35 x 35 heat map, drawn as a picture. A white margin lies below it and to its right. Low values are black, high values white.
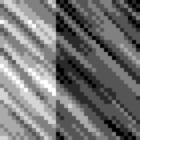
Seam: vertical, 40% of the way across, the left part higher. Ninth with the highest average: middle left. Grain: diagonal, down to the right.
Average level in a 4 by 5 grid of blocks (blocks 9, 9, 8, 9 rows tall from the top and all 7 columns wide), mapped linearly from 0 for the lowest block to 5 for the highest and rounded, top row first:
44021 / 44012 / 55101 / 44211
